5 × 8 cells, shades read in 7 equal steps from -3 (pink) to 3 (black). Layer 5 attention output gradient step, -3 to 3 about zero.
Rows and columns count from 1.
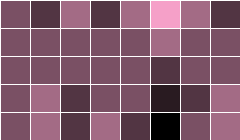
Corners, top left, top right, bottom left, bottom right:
0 1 0 -1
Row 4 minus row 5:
0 0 0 1 -1 -1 1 0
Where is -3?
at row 1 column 6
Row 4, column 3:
1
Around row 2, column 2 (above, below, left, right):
1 0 0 0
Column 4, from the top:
1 0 0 0 -1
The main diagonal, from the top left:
0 0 0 0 1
